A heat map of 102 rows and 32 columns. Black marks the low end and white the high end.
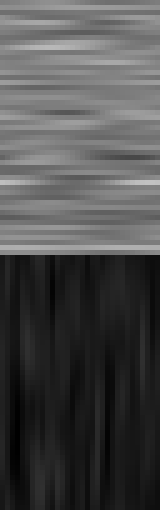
It is made of 2 by 1 panels. Panel 1,1: middling, streaked across. Panel 2,1: very low, streaked downward, faint in contrast.
